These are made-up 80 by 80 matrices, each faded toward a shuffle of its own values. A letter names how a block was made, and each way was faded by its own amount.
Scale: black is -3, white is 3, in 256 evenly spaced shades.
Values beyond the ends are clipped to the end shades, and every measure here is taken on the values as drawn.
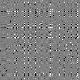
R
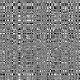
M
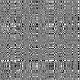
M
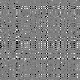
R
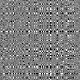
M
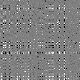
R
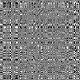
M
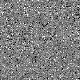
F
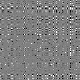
R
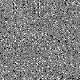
F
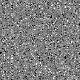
F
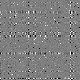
R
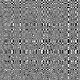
M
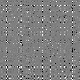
R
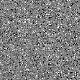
F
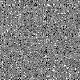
F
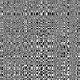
M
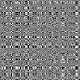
M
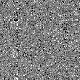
F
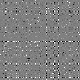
R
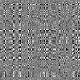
M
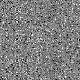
F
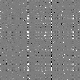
R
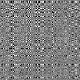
M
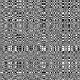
M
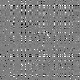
R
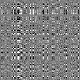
M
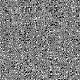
F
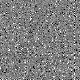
F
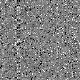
F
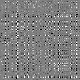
R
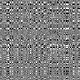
M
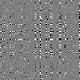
R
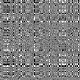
M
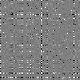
R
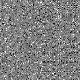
F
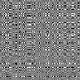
M
